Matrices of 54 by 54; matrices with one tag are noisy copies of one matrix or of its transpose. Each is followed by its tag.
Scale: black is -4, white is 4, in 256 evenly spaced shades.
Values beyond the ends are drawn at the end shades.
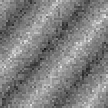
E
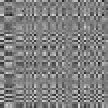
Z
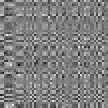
Z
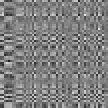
Z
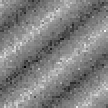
E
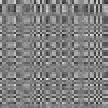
Z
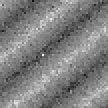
E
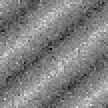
E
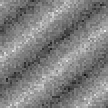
E
